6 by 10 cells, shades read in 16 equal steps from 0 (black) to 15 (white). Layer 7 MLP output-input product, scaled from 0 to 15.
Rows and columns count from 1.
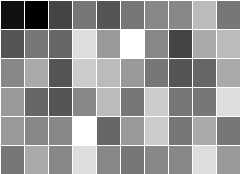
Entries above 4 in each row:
7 9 10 10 10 10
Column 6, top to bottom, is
7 15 9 7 9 7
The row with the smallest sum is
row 1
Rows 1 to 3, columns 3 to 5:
4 7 5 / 6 13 9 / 5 12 11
